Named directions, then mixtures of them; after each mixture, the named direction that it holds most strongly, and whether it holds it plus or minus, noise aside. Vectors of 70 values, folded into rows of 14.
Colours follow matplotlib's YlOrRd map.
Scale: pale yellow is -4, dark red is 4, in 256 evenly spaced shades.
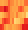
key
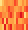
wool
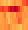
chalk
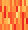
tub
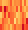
tub, plus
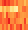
chalk, minus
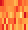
wool, minus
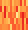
tub, plus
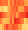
key, minus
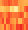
chalk, minus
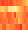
chalk, minus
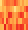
wool, plus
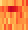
chalk, plus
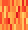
tub, minus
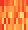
wool, minus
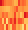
wool, minus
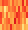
tub, minus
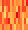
tub, minus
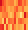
wool, minus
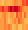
chalk, plus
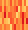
tub, plus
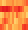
key, plus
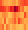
chalk, plus
